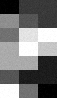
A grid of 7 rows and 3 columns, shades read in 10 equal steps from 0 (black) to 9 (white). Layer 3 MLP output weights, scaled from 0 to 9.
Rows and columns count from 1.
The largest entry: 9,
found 3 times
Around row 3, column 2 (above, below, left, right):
3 9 4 9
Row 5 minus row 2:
1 3 -1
